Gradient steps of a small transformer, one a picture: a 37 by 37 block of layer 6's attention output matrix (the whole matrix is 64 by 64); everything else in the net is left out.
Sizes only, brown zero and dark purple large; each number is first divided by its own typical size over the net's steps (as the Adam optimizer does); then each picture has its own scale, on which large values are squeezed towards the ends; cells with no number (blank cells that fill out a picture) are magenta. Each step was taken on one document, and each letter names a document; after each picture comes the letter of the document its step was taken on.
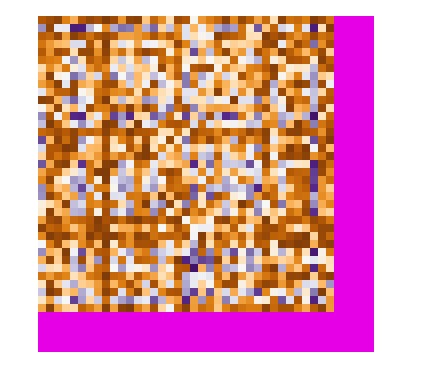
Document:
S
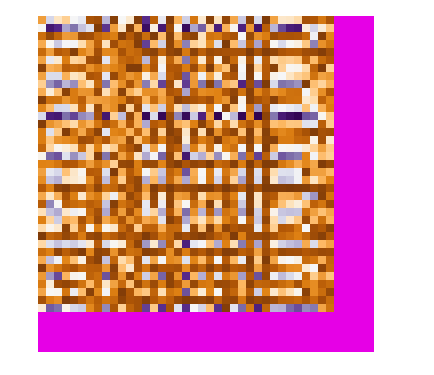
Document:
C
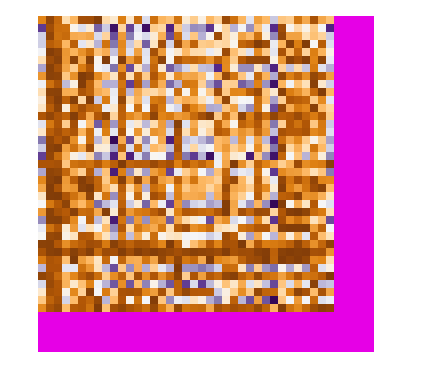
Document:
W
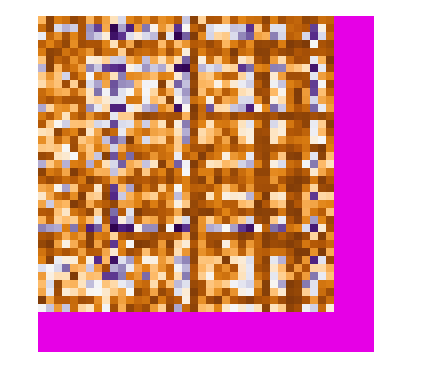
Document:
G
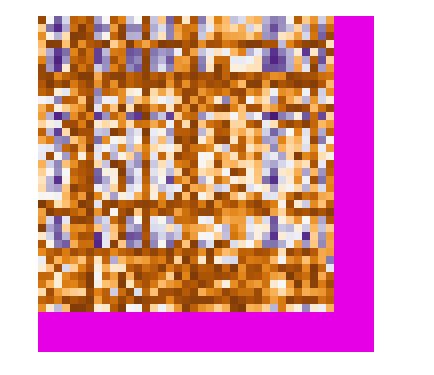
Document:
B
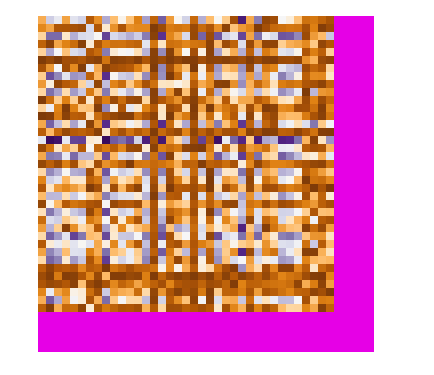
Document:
C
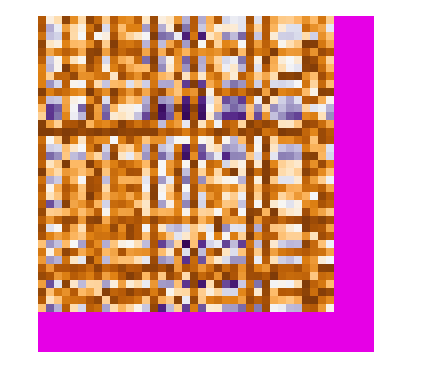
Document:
C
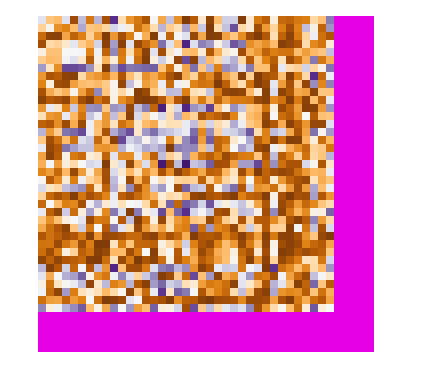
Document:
S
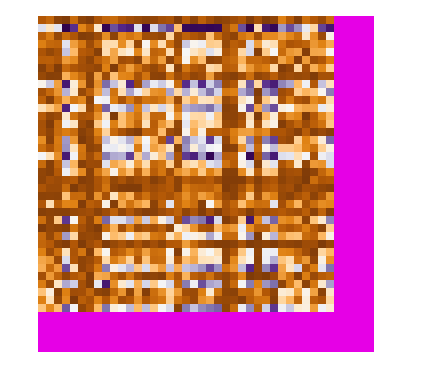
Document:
W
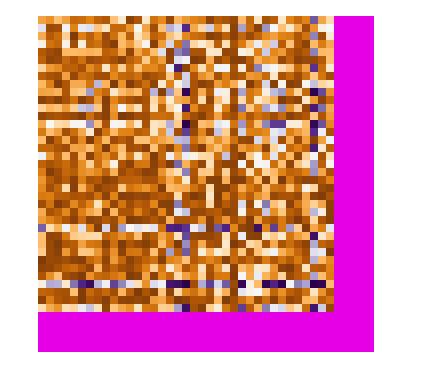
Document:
G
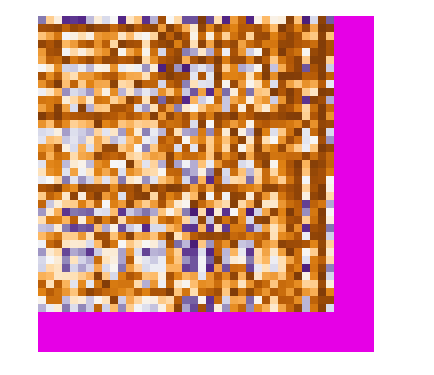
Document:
S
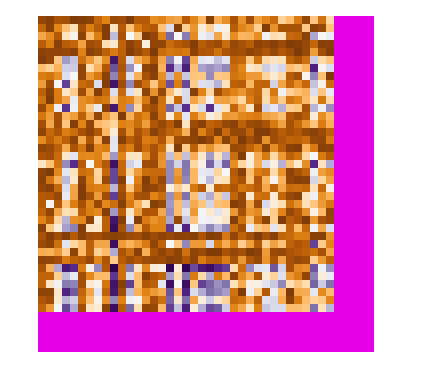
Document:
G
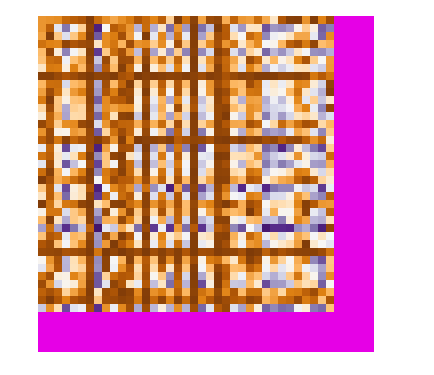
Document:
B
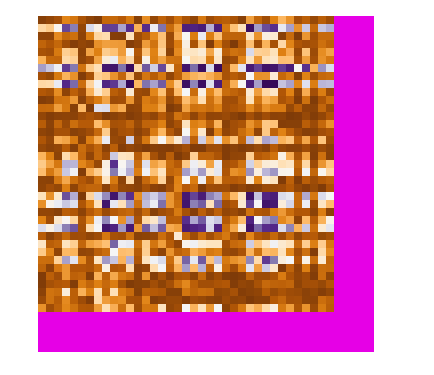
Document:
W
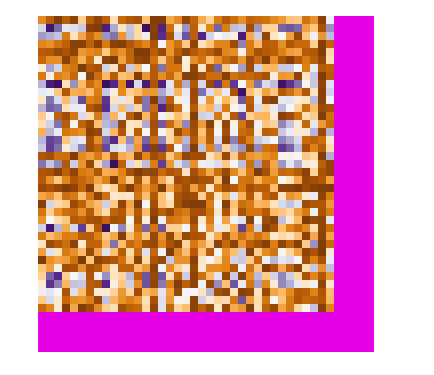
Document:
C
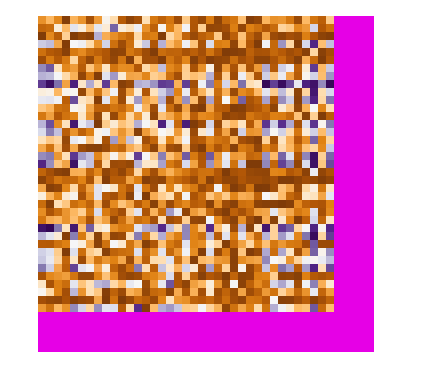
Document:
G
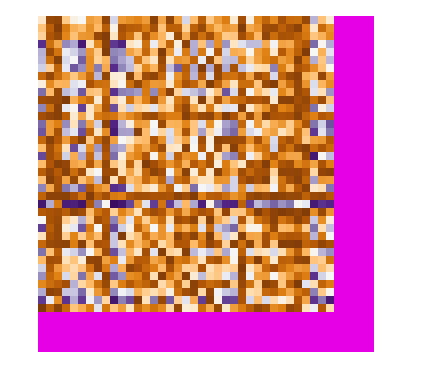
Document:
S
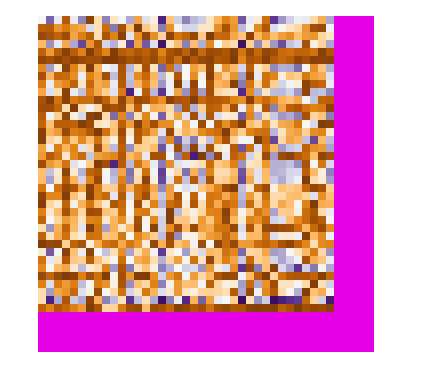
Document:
C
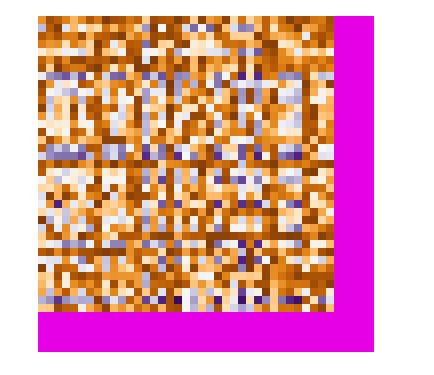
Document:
S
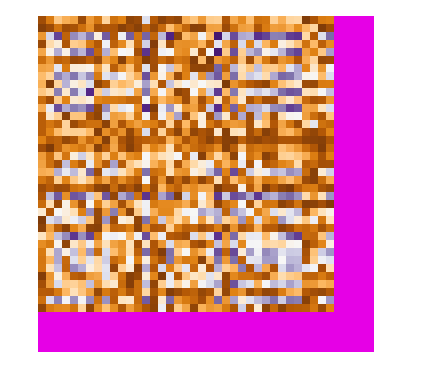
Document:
C
